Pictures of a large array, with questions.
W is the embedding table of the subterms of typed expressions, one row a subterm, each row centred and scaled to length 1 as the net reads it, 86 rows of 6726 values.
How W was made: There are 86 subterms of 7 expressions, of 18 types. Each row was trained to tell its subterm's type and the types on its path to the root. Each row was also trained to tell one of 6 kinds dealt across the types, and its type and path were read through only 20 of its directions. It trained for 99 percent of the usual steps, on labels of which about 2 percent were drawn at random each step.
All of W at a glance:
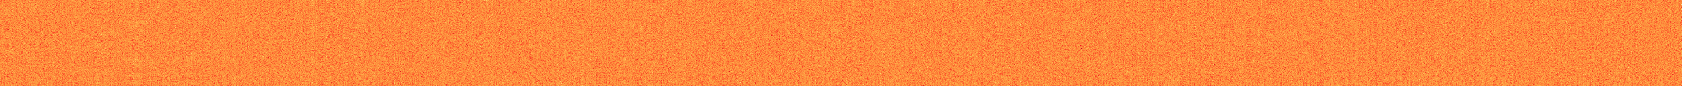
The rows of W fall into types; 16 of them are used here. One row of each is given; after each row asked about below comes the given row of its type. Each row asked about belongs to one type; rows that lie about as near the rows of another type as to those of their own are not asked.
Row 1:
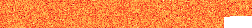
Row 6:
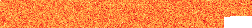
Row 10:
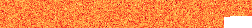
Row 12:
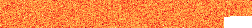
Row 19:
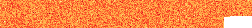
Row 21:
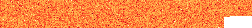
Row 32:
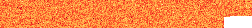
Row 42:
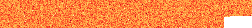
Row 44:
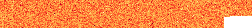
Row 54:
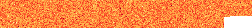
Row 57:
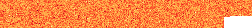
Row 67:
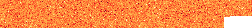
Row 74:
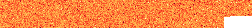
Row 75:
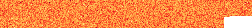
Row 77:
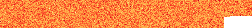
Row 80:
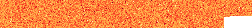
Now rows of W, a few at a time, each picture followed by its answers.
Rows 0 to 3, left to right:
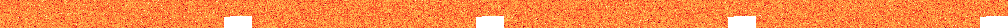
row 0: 32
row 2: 44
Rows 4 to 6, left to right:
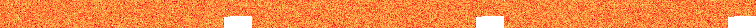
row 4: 54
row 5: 1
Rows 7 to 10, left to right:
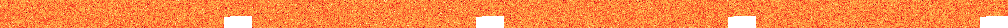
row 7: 75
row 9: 42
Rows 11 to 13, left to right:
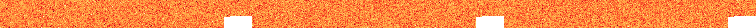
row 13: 80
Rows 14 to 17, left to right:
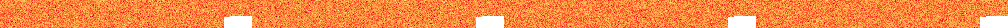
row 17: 1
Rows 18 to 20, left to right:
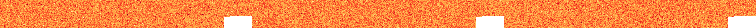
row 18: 54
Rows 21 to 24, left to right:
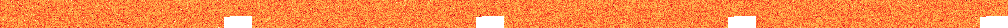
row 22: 57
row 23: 21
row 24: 1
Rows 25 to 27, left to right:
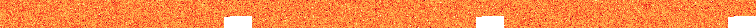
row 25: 77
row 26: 1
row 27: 44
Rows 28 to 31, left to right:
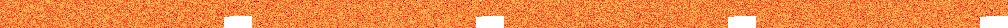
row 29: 74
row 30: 21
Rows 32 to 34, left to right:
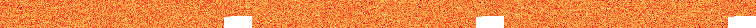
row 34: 10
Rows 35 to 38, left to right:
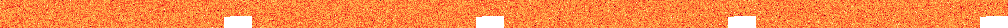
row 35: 32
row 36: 57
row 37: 42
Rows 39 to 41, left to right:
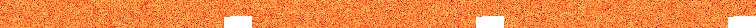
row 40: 75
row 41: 44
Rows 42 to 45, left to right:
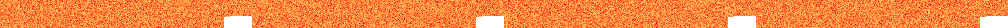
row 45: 74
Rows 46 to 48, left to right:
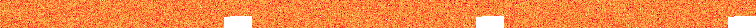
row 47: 44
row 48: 75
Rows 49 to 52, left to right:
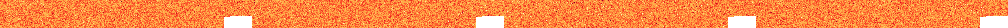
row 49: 57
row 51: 21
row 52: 32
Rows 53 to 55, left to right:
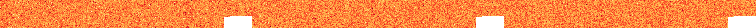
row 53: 77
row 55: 19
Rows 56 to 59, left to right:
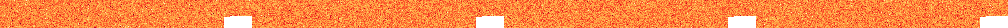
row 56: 32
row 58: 57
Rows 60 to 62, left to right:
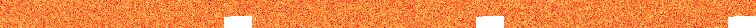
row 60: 21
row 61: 74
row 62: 75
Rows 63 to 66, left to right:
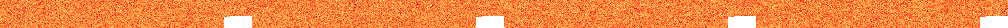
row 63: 77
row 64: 32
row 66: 42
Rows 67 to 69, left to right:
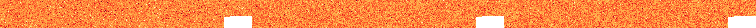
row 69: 44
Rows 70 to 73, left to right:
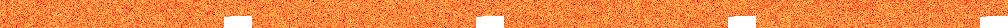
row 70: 77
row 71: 10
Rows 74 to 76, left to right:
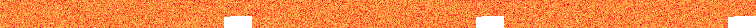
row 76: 57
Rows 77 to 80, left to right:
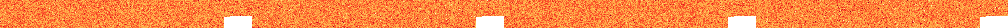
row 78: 19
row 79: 77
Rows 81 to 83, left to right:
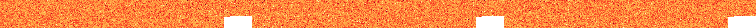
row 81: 1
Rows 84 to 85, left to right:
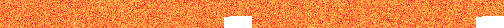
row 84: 74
